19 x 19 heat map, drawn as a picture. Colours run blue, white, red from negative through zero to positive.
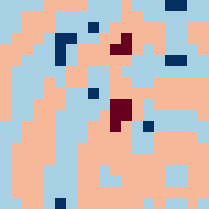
Odd rows or columns: none. Mirror symmetry: none. Rings: centred on the bottom right. Ninth with the lowest average: top right.
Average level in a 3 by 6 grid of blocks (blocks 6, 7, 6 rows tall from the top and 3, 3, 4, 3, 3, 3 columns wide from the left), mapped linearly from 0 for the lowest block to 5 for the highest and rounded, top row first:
2 0 1 5 0 0 | 1 2 1 5 1 2 | 3 1 3 4 3 4
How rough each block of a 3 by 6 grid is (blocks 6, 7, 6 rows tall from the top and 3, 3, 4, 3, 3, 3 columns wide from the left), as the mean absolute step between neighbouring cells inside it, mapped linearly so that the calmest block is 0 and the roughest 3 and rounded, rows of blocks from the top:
1 2 2 3 2 2 | 1 1 1 2 2 1 | 1 1 1 0 2 1
